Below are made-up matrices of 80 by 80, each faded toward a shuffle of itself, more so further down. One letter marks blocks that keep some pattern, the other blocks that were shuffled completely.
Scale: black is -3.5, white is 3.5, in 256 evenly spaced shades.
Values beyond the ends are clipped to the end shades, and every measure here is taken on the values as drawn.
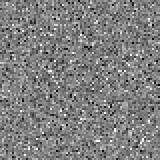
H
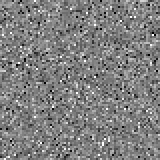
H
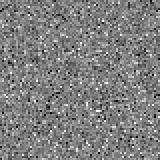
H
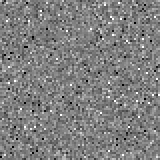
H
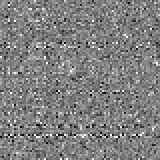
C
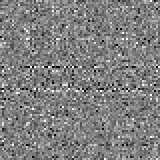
C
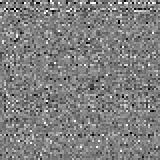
C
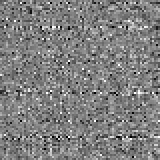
C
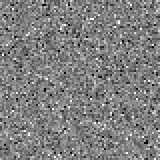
H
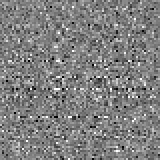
C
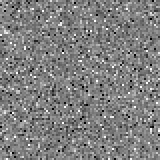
H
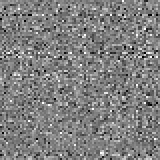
C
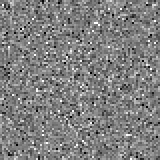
H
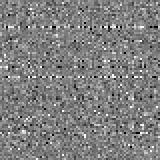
C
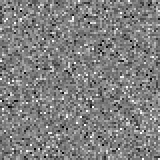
H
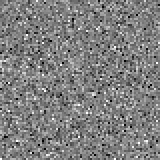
H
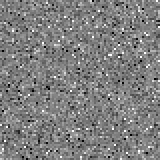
H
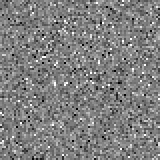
H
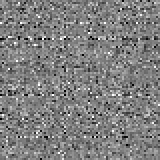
C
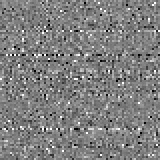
C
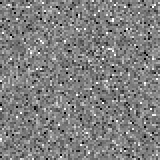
H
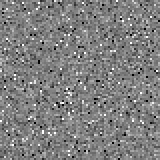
H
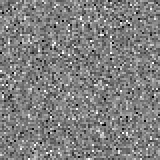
H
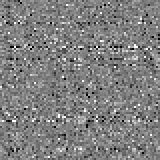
C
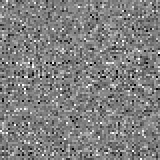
C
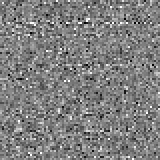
C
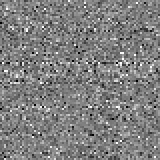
C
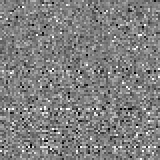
C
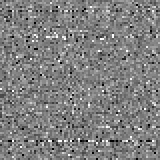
C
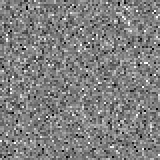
H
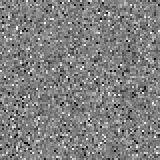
H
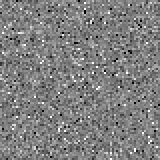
H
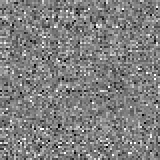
C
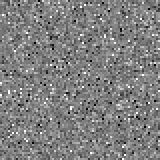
H
